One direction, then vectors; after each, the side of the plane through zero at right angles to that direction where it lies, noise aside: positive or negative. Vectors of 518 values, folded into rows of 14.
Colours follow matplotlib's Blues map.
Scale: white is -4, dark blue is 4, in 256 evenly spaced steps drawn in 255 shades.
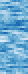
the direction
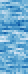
positive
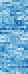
positive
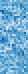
negative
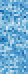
negative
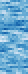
positive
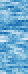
positive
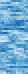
positive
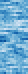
negative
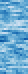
negative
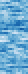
positive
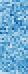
positive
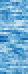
negative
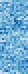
positive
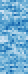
positive
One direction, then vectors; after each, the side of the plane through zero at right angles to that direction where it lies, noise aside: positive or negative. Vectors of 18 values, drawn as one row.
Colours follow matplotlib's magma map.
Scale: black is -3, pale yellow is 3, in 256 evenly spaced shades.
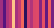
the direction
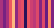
positive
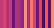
negative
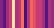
positive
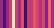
positive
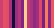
negative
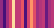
positive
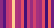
positive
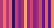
negative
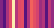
positive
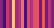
positive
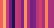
negative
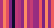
negative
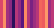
negative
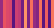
negative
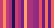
negative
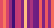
negative
